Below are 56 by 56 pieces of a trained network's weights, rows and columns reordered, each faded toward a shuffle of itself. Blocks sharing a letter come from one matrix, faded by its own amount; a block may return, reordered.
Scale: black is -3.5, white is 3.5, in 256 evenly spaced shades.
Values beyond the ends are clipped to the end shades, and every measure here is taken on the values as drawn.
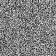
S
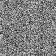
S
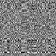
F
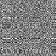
F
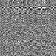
F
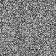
S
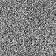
S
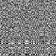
F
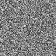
S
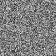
S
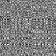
F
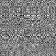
F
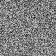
S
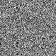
S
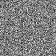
S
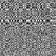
F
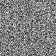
S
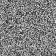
S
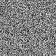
S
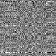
F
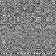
F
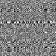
F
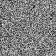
S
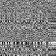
F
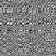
F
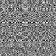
F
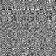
F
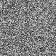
S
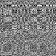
F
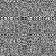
F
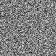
S
